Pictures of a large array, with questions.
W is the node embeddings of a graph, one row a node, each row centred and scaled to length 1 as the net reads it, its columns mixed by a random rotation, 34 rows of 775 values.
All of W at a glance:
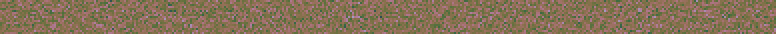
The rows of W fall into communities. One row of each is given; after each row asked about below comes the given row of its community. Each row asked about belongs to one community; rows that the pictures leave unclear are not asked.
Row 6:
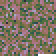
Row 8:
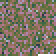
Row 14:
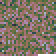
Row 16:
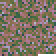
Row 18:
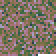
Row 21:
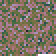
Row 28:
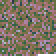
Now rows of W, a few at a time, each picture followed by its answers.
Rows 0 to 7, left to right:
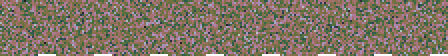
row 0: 6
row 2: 16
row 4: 18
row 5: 14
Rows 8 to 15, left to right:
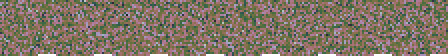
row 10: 14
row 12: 28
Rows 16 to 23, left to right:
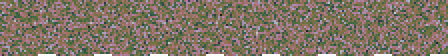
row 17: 16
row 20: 18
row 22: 8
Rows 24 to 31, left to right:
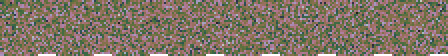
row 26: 6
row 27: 16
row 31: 21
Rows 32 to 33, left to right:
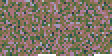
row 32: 8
